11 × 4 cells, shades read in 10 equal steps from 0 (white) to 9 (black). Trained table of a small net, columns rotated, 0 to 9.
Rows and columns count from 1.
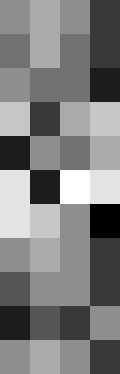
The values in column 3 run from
0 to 7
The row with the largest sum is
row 10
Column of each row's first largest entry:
4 4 4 2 1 2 4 4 4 1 4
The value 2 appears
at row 4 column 1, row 4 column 4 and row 7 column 2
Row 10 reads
8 6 7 4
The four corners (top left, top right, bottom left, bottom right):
4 7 4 7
